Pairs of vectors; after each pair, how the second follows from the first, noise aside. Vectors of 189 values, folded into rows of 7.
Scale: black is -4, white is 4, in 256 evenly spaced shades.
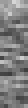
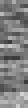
wrapped around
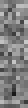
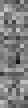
wrapped around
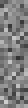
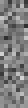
wrapped around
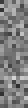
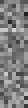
reversed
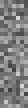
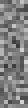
wrapped around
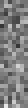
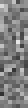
wrapped around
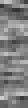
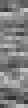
reversed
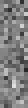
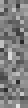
wrapped around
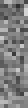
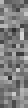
wrapped around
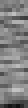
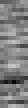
wrapped around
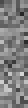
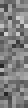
reversed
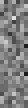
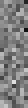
wrapped around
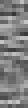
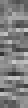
wrapped around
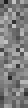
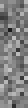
wrapped around
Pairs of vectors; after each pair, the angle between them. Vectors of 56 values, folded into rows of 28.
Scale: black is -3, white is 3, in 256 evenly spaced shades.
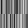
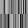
partly opposed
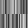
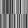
orthogonal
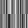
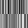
partly opposed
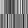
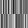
orthogonal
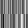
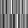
partly aligned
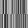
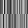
nearly opposite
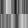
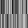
partly aligned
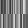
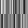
nearly opposite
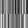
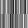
orthogonal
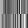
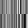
nearly opposite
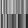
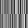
orthogonal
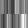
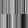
nearly opposite
